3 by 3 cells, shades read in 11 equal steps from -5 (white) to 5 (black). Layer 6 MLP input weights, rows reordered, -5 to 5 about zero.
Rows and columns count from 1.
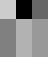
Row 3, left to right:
0 -2 -1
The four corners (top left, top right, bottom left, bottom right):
-3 1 0 -1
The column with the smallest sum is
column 1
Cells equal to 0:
2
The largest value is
5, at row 1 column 2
